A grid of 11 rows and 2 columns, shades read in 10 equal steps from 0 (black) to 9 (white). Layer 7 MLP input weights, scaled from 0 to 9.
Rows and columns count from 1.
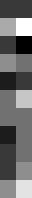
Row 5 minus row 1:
-1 0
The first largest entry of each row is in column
1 2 1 1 2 2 1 2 2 2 2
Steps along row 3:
down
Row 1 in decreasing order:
2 2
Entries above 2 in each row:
0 2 0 2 0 2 2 1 1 1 2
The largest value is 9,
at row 2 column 2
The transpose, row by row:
2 6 2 5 1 4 4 1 2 2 5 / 2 9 0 4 2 7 4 4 4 5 8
